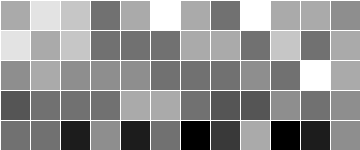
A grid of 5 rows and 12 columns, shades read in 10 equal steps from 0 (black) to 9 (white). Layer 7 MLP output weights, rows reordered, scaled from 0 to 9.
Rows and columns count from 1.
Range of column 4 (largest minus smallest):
1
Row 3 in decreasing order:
9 6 6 5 5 5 5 5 4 4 4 4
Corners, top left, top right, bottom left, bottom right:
6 5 4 5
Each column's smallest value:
3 4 1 4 1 4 0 2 3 0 1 5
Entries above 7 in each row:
3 1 1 0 0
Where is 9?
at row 1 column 6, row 1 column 9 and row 3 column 11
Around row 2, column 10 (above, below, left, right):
6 4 4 4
